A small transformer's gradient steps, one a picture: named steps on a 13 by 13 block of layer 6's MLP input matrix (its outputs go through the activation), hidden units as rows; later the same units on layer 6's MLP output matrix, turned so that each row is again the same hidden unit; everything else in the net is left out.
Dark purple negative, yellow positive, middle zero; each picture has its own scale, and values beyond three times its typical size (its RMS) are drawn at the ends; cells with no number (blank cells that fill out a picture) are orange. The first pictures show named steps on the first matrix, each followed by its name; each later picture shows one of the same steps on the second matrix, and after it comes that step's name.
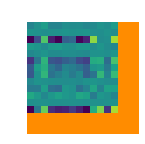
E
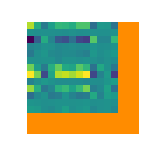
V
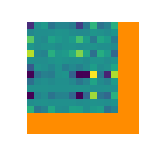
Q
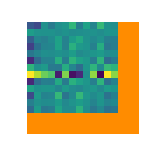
V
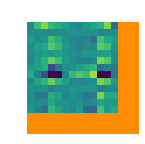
V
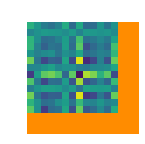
E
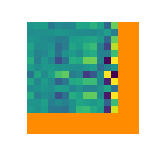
E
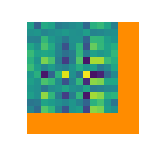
E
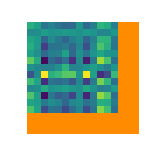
E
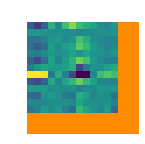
V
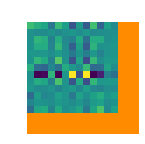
V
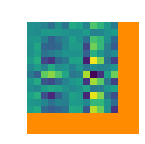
E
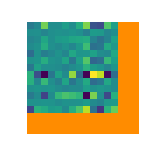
Q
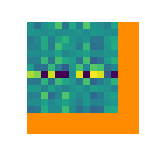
V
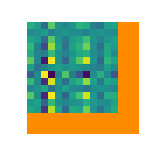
E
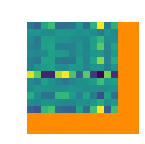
Q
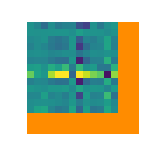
V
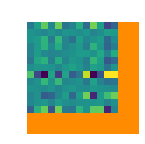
Q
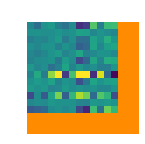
Q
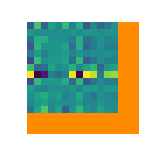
V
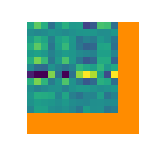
V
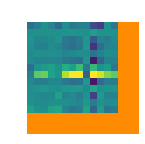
V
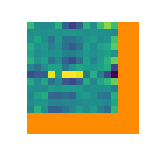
V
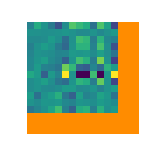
V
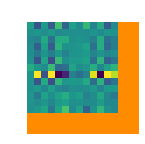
V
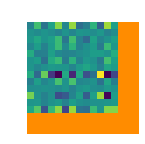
Q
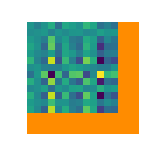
E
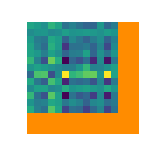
E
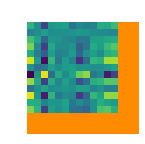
E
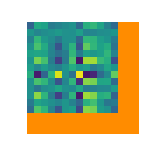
E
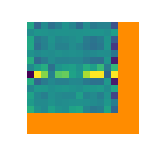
V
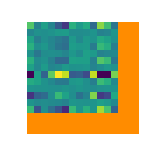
Q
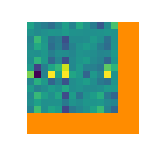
V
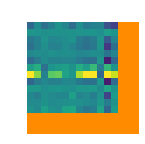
V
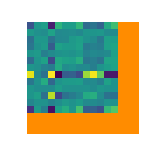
Q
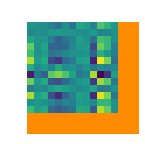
E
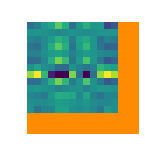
V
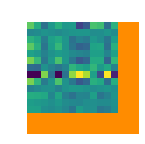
V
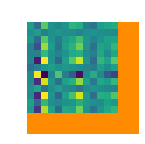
E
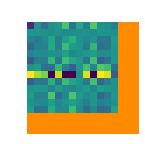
V
